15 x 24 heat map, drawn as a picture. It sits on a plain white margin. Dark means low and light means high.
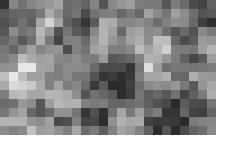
Ninth with the highest average: middle left. Grain: blotchy. Average level on the scale: 50%.
